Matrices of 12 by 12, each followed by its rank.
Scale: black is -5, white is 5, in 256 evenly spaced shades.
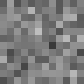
full rank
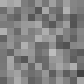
full rank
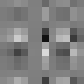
one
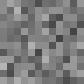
full rank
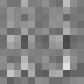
two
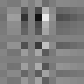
one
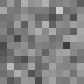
full rank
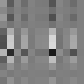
one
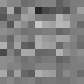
two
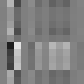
one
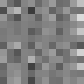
two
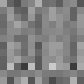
two
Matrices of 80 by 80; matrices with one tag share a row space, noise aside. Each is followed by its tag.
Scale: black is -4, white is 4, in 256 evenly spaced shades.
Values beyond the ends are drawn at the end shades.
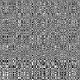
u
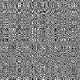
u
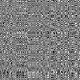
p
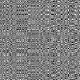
p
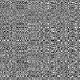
p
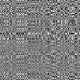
p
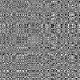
p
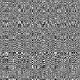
u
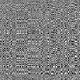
p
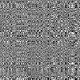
p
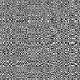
p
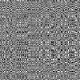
p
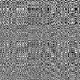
p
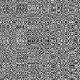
p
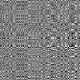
p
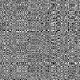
p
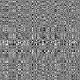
u
